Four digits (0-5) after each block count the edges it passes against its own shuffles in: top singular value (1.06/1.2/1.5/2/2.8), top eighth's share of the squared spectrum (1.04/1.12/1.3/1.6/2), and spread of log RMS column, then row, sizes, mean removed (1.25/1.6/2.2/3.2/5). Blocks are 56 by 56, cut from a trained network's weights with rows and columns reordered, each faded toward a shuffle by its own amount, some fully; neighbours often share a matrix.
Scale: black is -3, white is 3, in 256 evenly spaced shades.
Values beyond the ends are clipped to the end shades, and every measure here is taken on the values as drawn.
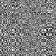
4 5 3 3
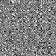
3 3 1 1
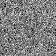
2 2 0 0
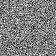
0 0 0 0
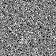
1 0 1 0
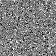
0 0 0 0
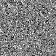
2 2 0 0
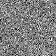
3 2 1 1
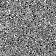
0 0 0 0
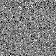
2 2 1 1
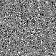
2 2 0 0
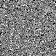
1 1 0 0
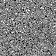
2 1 0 0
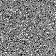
2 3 0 1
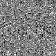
3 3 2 1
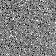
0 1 0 0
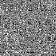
2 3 1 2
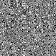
3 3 1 1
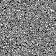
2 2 0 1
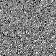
2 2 0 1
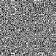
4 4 2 2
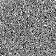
2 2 0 0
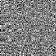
3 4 2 2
